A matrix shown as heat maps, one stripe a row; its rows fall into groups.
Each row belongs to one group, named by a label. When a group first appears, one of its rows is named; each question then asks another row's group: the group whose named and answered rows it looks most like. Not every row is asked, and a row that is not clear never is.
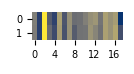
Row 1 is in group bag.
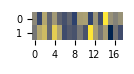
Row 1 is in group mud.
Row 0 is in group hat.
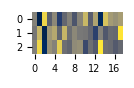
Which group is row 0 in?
hat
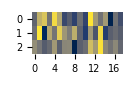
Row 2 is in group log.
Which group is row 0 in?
mud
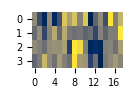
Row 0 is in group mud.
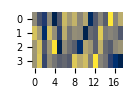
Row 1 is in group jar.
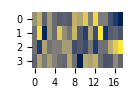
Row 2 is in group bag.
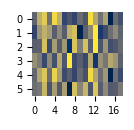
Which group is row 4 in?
mud
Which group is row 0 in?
mud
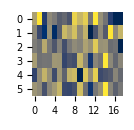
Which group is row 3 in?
hat
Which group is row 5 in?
hat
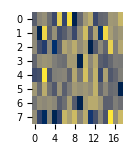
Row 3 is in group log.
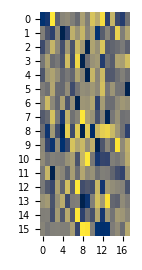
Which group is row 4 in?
log
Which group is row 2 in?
log
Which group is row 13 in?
log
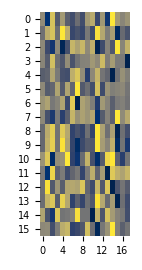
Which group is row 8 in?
mud
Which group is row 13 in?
mud
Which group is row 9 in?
mud
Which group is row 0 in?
hat
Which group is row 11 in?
hat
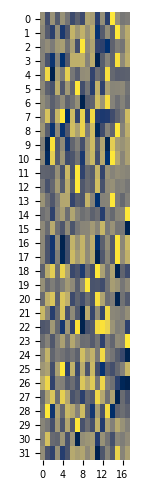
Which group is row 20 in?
mud
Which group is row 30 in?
jar
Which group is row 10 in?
hat
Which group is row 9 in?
hat
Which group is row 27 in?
mud
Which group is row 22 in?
log
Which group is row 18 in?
mud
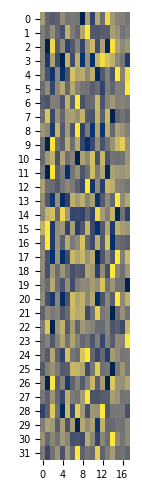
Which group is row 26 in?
hat
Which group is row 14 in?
mud
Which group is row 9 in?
bag
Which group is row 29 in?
jar
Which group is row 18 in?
hat
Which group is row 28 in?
log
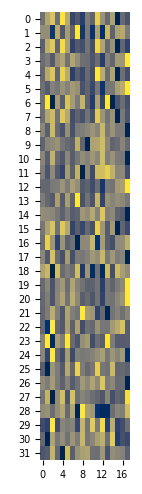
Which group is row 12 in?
bag
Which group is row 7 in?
mud
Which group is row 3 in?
bag
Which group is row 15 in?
mud
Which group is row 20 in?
bag
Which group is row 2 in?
mud
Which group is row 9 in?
log
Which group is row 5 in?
bag
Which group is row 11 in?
log
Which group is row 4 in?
mud
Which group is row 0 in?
mud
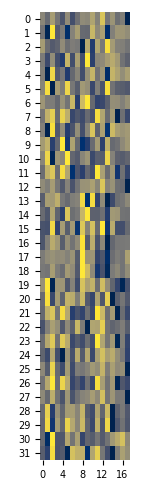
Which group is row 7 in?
mud
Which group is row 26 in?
mud
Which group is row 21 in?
mud
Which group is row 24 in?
log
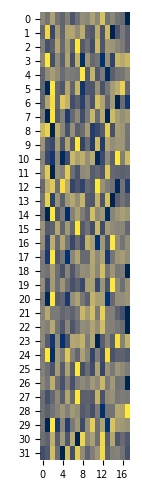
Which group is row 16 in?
hat
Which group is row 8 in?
jar
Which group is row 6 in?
mud
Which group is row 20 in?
hat
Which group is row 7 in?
hat
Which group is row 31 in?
log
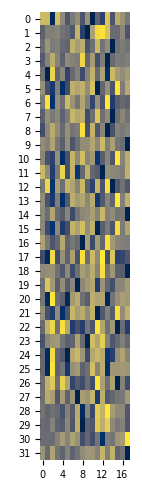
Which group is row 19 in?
jar
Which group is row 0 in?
jar
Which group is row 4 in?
hat
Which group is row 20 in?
hat
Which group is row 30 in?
bag
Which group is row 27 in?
jar
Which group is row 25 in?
hat
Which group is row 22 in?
mud
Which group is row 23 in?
log
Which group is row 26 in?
mud
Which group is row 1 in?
log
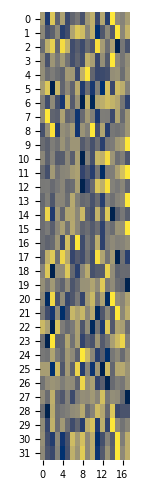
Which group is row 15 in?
bag
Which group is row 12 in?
log
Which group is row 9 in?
bag
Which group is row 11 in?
bag
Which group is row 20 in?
hat
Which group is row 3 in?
hat
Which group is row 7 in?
jar
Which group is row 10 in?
log
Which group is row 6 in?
log
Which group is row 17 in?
mud
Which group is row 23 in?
bag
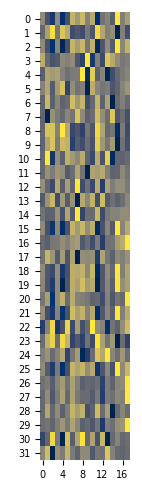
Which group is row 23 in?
mud
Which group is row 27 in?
bag
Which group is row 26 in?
bag
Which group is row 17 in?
jar
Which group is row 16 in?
bag
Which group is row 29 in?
bag
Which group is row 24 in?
log
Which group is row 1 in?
mud
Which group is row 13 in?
jar
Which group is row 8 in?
mud
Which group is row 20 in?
bag
